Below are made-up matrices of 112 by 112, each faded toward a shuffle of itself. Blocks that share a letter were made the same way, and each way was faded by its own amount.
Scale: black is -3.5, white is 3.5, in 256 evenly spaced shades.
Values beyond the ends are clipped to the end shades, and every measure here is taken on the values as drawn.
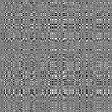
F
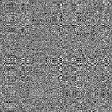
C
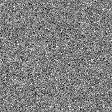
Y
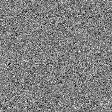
Y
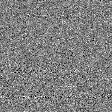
Y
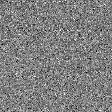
Y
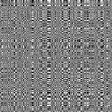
F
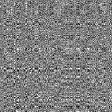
C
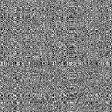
C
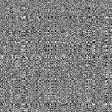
C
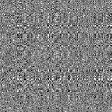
C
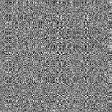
C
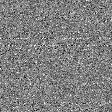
Y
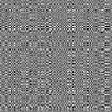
F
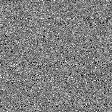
Y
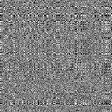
C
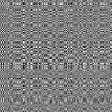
F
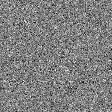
Y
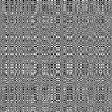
F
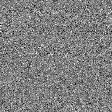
Y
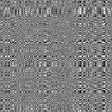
F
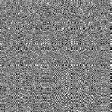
C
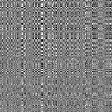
F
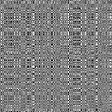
F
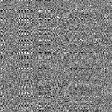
C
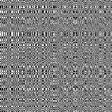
F
